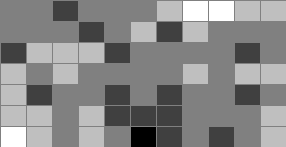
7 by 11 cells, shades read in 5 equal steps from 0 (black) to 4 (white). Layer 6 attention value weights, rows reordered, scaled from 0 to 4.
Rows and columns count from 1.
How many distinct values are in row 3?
3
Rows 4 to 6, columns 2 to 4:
2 3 2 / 1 2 2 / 3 2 3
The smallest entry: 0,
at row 7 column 6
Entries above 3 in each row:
2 0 0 0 0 0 1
